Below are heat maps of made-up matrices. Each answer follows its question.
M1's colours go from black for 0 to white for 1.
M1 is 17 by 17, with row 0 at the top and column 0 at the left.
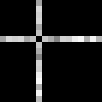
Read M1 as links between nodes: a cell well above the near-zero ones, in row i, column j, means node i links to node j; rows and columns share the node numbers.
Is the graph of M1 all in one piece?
yes
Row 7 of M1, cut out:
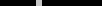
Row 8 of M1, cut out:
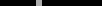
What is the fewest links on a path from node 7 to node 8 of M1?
2
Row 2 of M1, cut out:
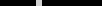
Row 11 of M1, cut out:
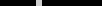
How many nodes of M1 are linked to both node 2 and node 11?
1
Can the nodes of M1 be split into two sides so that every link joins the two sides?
yes
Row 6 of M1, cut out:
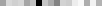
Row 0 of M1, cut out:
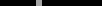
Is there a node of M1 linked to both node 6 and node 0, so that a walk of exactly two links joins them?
no
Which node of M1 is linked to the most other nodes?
node 6
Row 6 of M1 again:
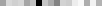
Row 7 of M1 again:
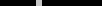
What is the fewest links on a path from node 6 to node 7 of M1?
1
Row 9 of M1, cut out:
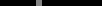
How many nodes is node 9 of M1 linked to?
1
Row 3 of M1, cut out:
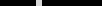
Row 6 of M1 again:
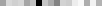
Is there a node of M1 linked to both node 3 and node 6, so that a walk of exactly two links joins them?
no
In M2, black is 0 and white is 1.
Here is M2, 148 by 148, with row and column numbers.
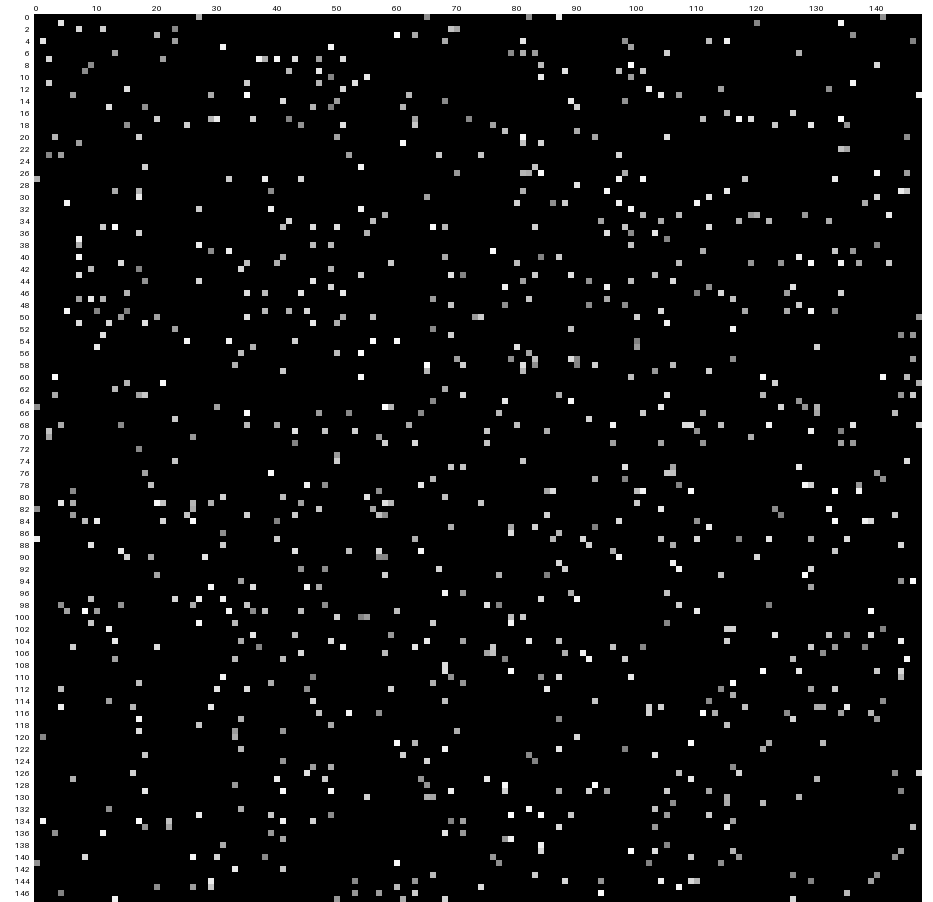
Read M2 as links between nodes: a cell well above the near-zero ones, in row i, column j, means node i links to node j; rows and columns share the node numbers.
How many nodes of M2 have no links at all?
1
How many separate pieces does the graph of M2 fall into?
2
